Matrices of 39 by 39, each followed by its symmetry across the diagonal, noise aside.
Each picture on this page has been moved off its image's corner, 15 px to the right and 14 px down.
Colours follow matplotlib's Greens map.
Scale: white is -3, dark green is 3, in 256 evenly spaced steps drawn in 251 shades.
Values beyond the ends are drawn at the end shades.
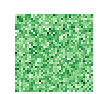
symmetric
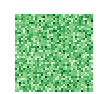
antisymmetric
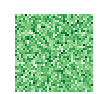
antisymmetric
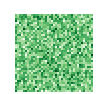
neither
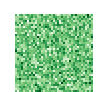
neither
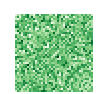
symmetric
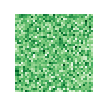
neither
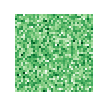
neither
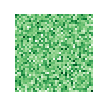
symmetric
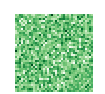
symmetric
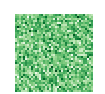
antisymmetric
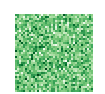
neither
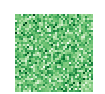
symmetric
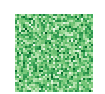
antisymmetric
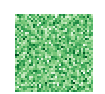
antisymmetric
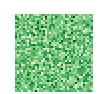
antisymmetric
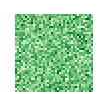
neither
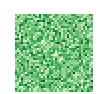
symmetric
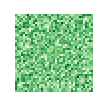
symmetric
